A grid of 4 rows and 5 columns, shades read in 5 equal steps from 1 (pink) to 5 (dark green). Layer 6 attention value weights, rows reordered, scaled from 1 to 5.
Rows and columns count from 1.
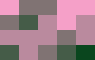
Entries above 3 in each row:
0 1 0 3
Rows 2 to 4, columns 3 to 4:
2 1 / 2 3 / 3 4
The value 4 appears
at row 2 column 2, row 4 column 1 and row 4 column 4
